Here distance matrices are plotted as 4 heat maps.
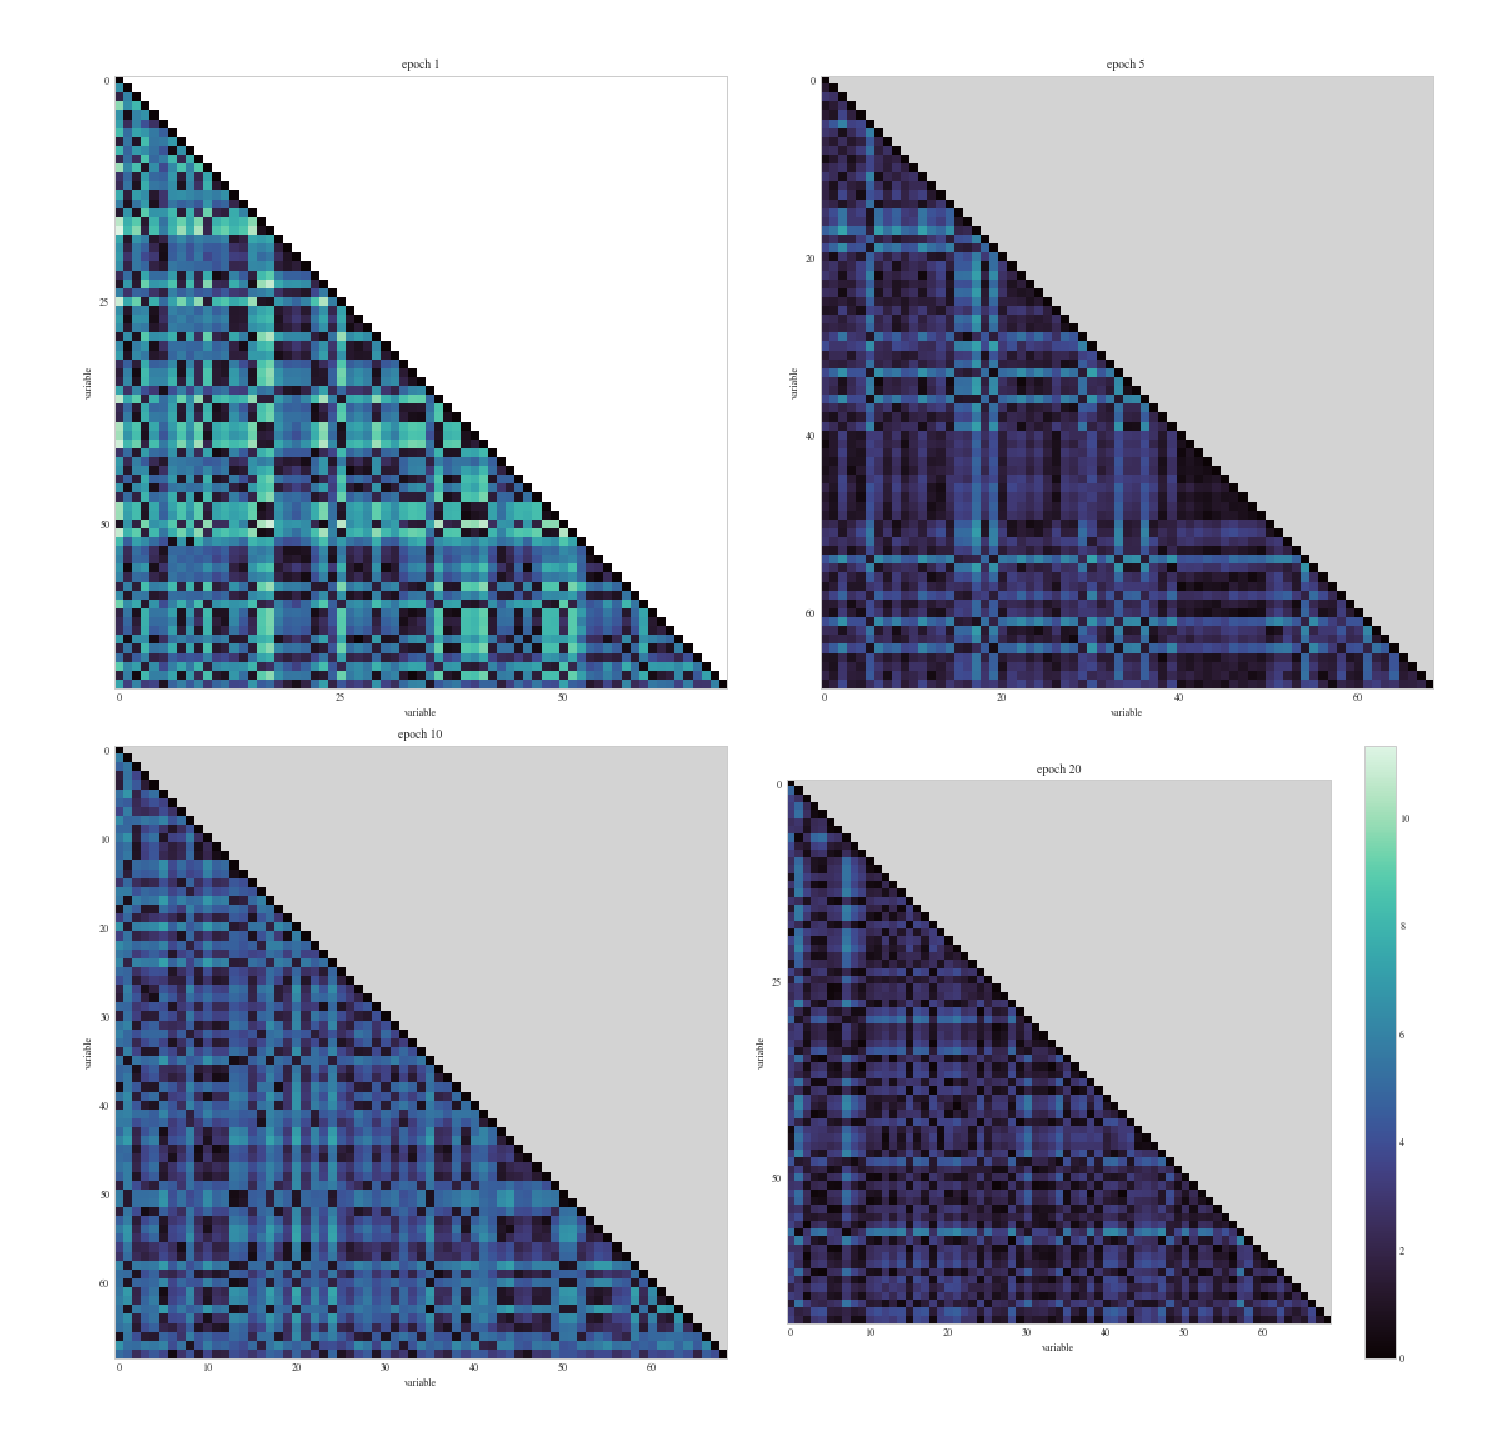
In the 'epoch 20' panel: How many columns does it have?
69
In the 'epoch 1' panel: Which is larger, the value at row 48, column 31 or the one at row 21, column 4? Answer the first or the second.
the first
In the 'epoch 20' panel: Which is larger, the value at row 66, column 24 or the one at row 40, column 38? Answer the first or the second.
the first
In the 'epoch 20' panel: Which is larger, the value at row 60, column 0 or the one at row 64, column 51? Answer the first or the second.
the first
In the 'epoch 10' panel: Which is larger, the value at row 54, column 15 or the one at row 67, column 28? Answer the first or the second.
the second
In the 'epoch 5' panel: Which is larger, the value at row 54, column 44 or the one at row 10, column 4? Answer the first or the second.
the first
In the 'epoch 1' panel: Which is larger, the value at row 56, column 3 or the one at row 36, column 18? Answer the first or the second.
the second
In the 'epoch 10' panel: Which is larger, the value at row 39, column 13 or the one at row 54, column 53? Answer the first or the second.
the first
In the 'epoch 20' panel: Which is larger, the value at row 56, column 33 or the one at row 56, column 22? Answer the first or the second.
the second
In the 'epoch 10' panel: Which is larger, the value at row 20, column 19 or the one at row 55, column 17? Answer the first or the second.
the second
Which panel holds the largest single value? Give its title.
epoch 1
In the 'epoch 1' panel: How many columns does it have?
69
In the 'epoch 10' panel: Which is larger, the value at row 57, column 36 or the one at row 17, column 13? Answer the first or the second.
the first
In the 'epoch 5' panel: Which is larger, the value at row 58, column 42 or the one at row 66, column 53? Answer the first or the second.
the first
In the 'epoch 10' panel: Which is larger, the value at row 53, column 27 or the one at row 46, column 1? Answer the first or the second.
the second
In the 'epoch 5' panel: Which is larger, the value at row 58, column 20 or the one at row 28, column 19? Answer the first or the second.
the second
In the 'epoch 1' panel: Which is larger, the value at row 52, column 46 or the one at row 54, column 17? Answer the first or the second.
the second
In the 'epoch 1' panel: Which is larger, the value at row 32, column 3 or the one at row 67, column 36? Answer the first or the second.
the second
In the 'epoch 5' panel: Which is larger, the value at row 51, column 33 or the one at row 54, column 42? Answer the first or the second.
the first
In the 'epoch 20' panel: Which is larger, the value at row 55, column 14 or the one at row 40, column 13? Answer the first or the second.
the first
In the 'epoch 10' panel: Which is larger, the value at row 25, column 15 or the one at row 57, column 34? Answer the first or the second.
the first
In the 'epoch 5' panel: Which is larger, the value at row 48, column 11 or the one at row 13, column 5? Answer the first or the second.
the second
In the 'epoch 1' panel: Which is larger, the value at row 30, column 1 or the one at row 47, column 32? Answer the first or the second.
the second
